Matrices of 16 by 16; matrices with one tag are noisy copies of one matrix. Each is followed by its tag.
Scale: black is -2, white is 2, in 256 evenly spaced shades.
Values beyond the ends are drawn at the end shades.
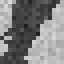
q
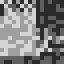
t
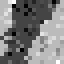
q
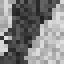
q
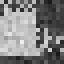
t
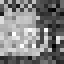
t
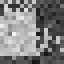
t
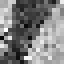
q
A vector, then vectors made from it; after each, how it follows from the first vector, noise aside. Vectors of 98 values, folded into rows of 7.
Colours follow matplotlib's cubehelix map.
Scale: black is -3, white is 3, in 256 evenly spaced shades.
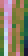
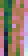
negated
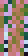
sign-scrambled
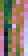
negated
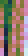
negated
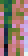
negated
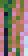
negated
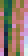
negated
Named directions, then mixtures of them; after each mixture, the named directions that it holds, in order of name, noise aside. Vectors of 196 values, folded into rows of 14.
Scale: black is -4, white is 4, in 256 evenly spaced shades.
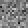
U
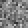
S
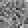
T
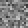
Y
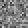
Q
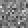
U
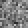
S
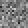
U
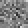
T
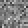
Q, Y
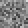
T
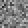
Q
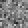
S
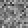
Q, Y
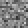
Y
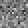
U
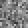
S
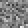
T, Y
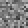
Y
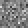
U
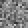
S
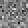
U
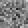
T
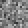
S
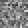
S, Y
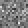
U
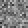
Q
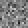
U, Y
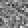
T, Y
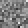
T, U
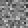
Y
